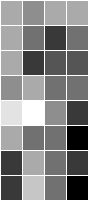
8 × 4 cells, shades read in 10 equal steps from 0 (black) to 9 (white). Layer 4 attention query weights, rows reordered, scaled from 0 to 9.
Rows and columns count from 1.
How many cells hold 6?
8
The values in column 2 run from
2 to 9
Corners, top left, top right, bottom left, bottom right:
6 6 2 0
